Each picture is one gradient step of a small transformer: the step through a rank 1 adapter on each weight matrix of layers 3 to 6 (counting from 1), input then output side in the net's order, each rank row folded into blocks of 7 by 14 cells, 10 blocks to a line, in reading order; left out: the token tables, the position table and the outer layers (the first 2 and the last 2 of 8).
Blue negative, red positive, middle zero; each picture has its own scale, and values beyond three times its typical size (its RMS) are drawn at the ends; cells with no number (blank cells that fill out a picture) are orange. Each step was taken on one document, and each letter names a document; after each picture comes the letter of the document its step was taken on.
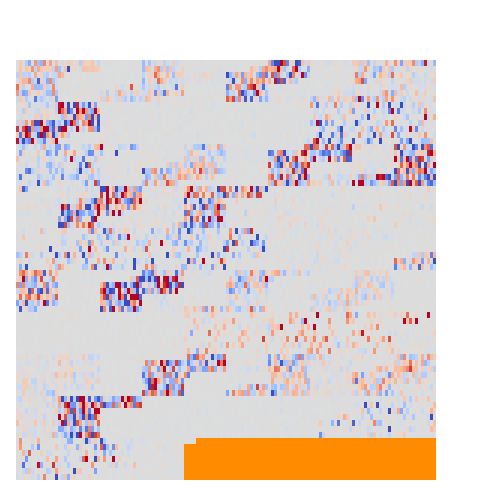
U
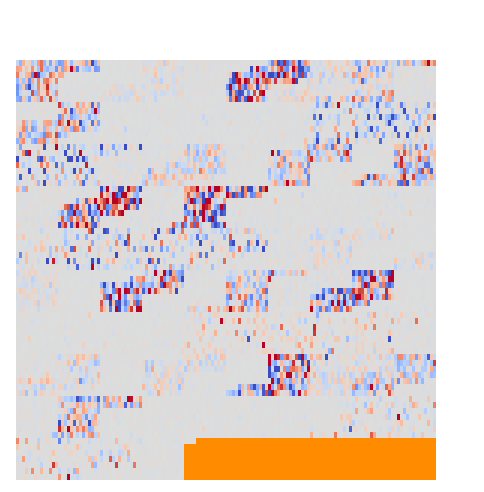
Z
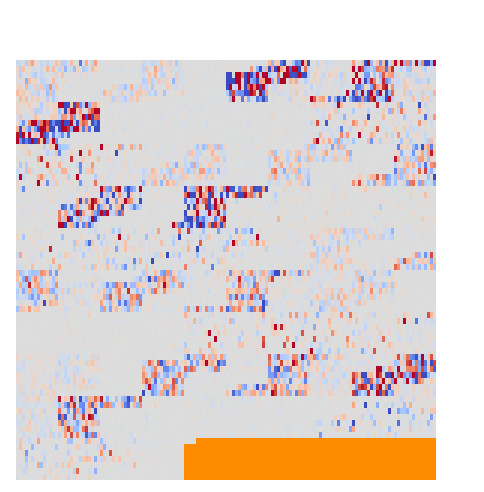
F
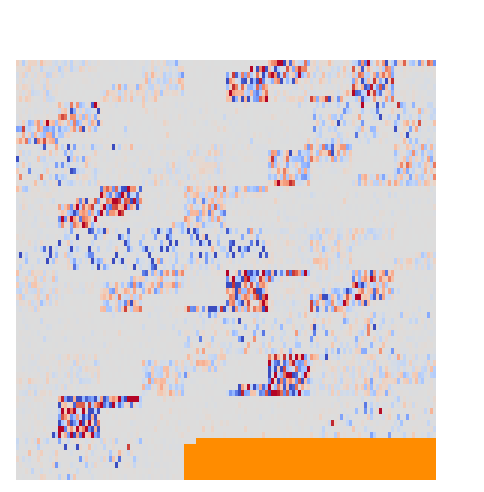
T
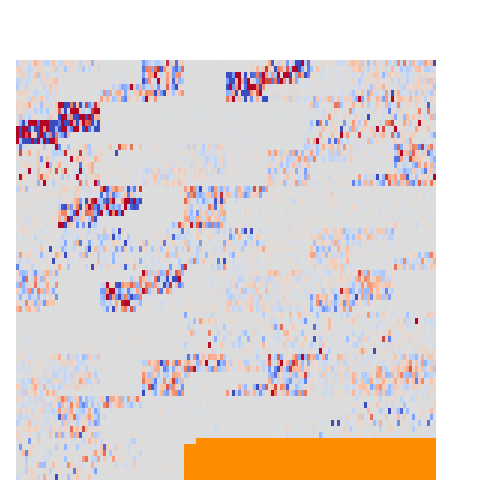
F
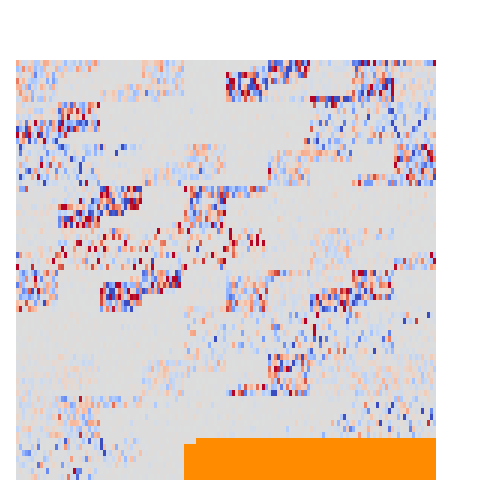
F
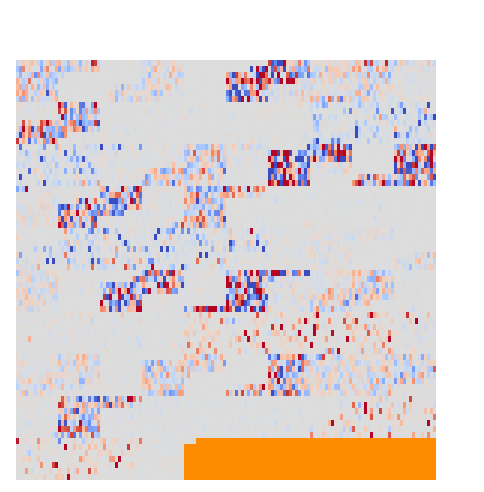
Z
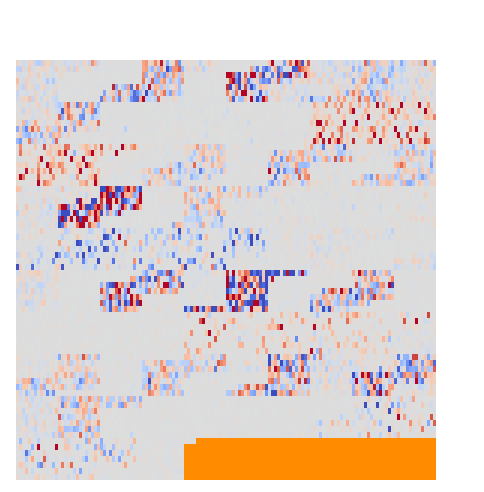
U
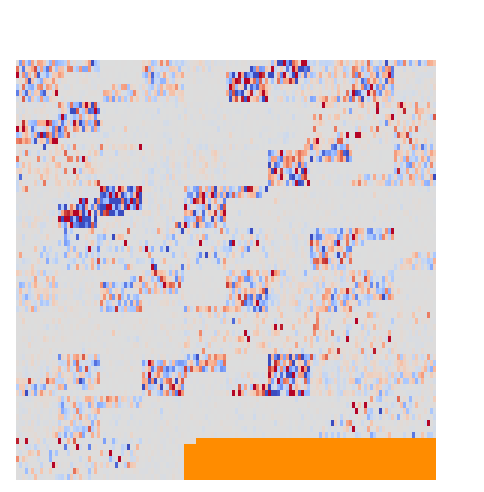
Z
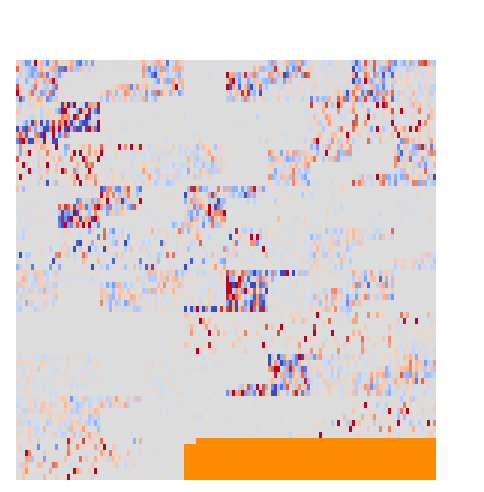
F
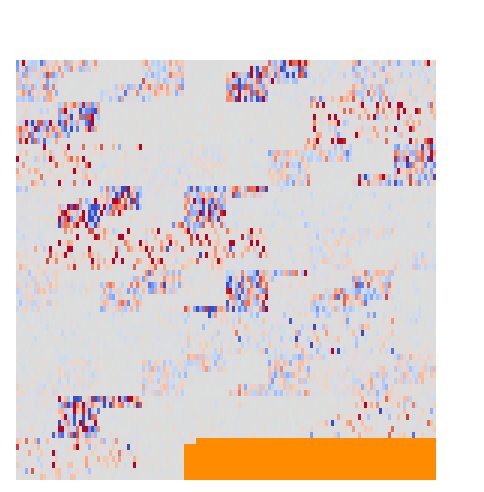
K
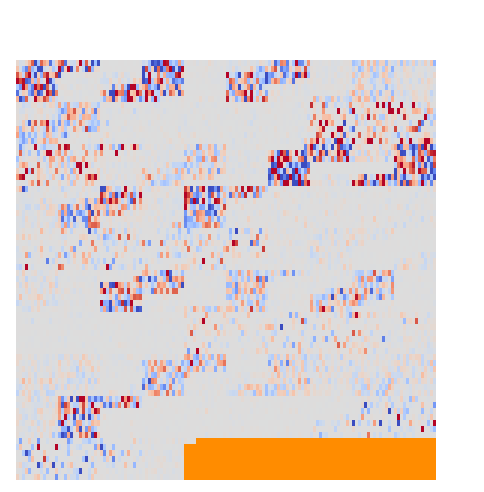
U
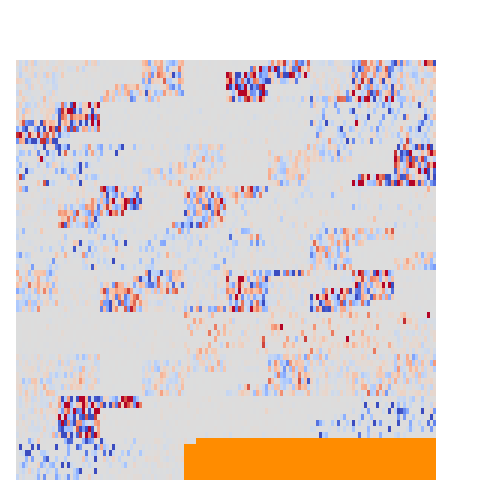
U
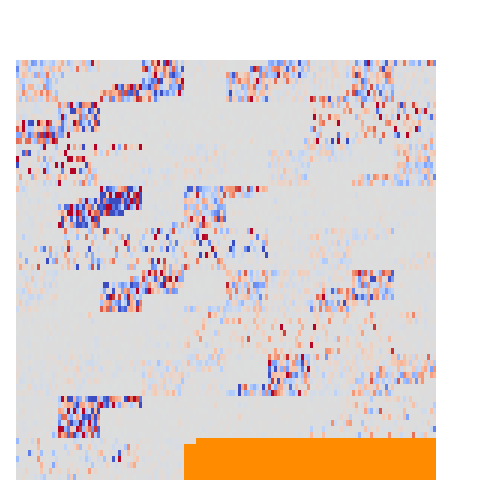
T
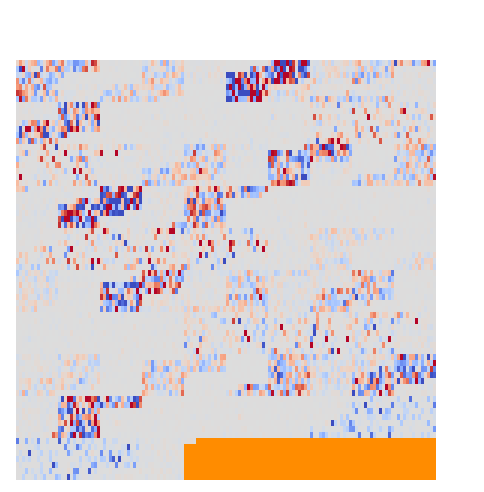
Z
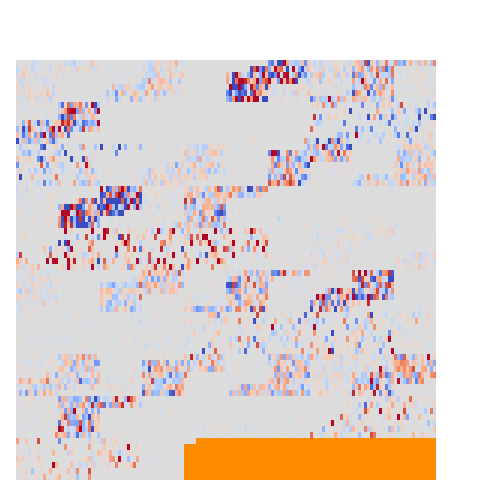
Z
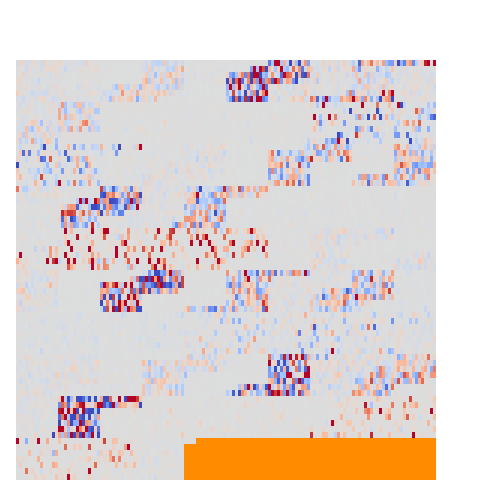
T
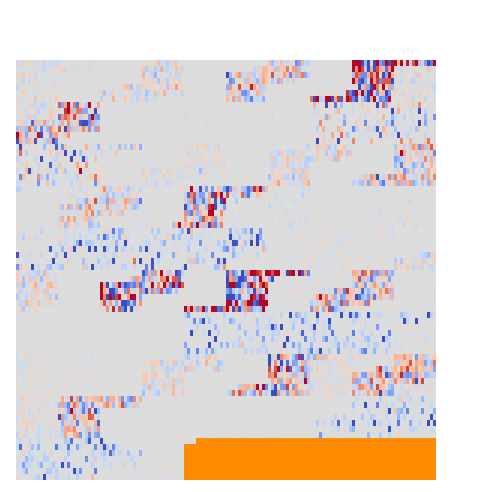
U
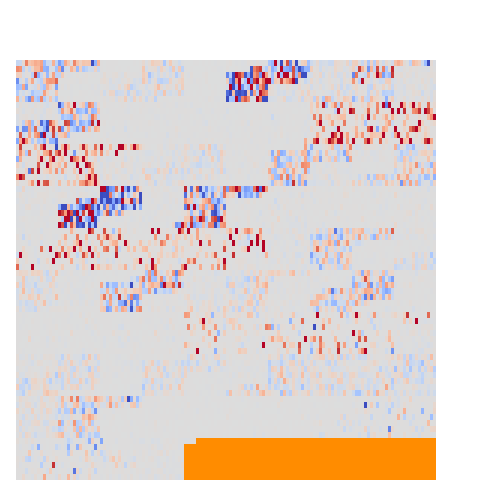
F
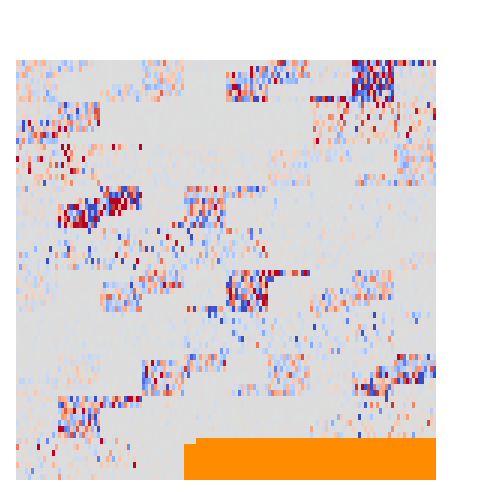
K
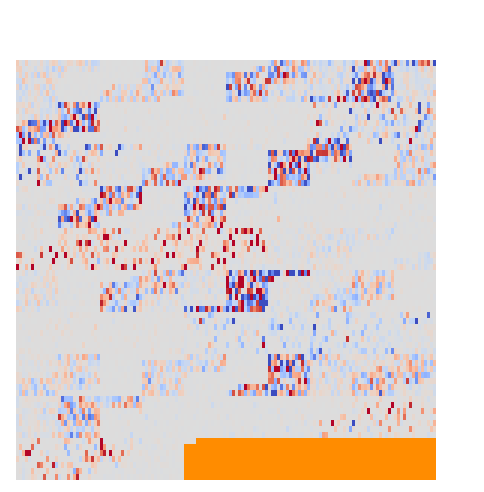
F
